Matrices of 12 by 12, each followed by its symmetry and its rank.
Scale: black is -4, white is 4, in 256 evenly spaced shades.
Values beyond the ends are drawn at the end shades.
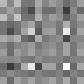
symmetric, rank two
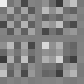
symmetric, rank two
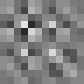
symmetric, rank two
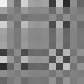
symmetric, rank one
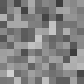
neither, full rank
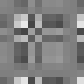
symmetric, rank one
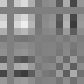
symmetric, rank one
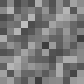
symmetric, full rank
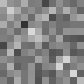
symmetric, full rank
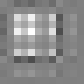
symmetric, rank one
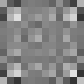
symmetric, rank two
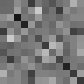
symmetric, full rank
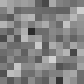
neither, full rank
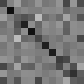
symmetric, full rank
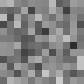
neither, full rank
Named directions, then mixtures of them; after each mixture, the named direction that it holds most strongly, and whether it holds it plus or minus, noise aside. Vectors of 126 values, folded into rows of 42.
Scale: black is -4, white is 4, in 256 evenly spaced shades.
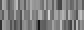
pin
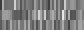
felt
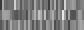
felt, plus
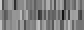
felt, minus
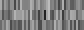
felt, minus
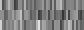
pin, minus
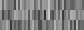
felt, minus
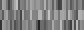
pin, plus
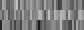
pin, plus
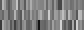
pin, plus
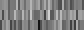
pin, plus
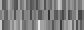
pin, minus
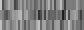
felt, minus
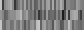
felt, minus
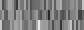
pin, minus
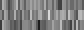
pin, plus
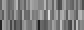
pin, plus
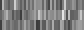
felt, plus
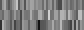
pin, plus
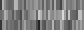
pin, plus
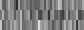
pin, minus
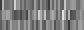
felt, plus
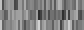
pin, minus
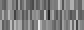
pin, minus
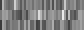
felt, plus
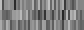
felt, minus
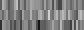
pin, plus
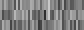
felt, minus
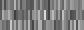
felt, plus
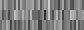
felt, minus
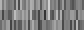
felt, minus
